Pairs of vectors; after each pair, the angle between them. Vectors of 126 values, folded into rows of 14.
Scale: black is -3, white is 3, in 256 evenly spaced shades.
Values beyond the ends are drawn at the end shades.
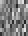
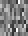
partly aligned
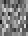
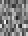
partly aligned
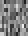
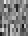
nearly opposite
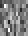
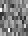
partly aligned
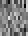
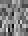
orthogonal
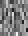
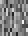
nearly opposite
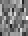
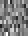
orthogonal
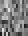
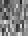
nearly opposite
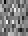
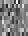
partly opposed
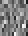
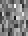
partly aligned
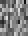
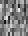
partly aligned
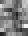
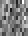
partly aligned
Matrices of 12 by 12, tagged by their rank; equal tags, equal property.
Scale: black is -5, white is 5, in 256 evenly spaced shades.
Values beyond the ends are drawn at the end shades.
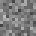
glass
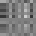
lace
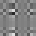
lace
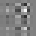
lace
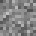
glass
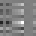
lace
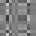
lace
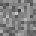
glass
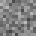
glass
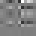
lace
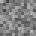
glass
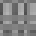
lace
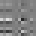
lace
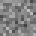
glass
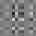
lace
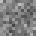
glass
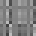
lace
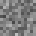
glass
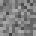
glass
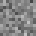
glass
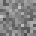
glass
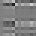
lace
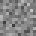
glass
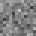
glass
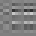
lace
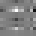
lace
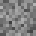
glass
